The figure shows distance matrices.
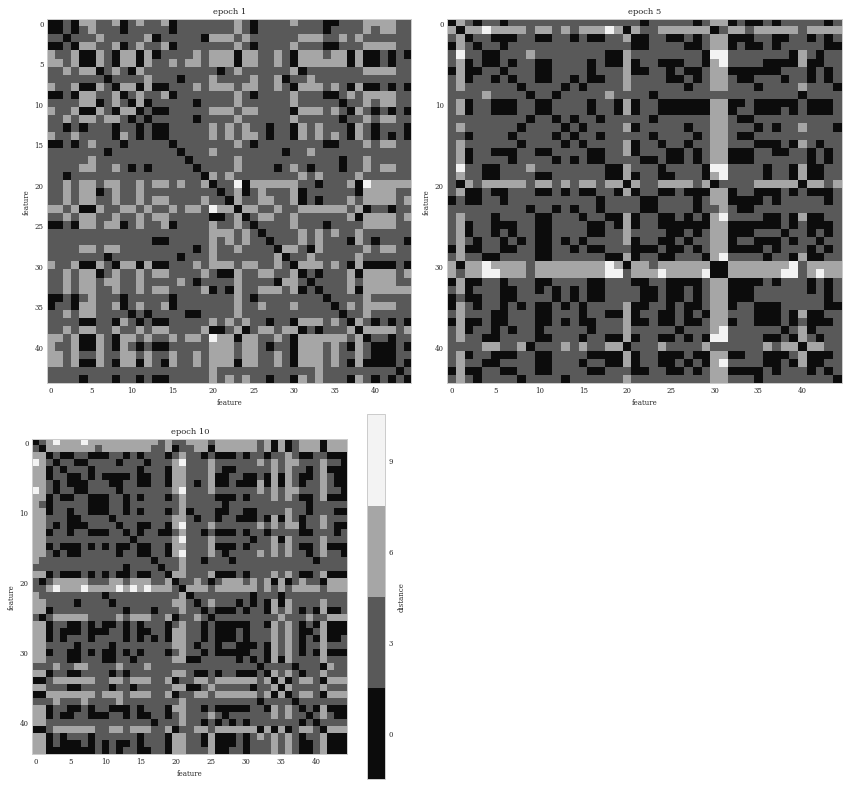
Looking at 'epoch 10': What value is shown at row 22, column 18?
3
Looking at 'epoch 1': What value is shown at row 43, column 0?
3
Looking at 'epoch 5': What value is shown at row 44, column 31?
6
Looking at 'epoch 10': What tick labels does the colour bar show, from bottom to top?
0, 3, 6, 9
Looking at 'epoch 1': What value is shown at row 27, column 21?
3
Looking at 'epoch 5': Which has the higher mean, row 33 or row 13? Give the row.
13
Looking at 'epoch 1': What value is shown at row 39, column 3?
6
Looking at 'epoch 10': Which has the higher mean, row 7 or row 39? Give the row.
7
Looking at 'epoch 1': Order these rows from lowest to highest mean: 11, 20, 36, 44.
44, 36, 11, 20
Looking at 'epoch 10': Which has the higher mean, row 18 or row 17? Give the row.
18
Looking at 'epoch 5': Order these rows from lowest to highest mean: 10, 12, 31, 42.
10, 42, 12, 31
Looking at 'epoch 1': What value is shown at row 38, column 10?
3
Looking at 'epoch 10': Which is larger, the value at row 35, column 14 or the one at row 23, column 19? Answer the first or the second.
the second
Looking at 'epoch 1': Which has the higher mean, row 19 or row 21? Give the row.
21
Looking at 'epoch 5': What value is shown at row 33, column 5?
3
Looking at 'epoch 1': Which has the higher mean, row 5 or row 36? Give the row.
5
